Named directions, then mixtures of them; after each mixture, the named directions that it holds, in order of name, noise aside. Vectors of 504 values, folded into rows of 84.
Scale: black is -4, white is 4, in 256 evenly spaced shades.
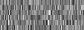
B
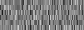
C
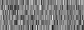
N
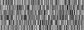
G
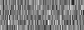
B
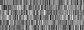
C, G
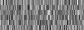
B, G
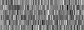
G, N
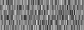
G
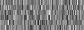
B, C, G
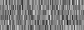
B, C, G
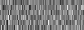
B, G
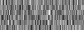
B, G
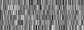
N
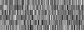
C, G, N
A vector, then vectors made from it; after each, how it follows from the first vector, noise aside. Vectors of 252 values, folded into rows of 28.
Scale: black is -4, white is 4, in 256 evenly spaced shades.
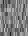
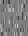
partly zeroed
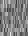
negated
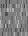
partly zeroed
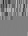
partly zeroed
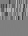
partly zeroed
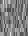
negated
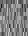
wrapped around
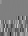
partly zeroed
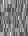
negated
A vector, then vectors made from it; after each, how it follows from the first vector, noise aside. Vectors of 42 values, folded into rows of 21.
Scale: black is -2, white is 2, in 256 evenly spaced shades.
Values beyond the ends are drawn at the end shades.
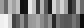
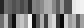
reversed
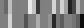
partly zeroed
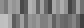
shrunk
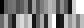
reversed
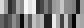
wrapped around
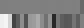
partly zeroed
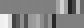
partly zeroed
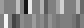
partly zeroed
